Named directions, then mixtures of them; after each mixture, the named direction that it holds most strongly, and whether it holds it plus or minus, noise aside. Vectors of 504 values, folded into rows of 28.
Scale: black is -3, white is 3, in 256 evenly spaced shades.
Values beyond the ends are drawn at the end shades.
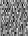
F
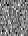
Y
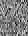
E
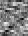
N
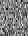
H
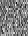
H, minus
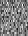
F, minus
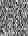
H, minus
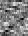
N, plus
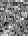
N, minus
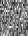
F, minus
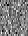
Y, plus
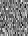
H, minus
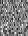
F, minus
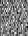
F, minus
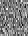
H, minus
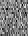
H, plus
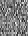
E, minus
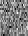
F, plus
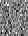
Y, minus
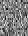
H, plus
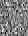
Y, minus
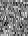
H, minus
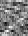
N, minus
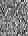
E, minus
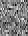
E, plus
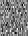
F, plus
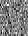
Y, minus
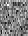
Y, minus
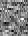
N, minus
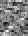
N, minus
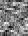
N, plus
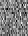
H, plus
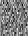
F, plus
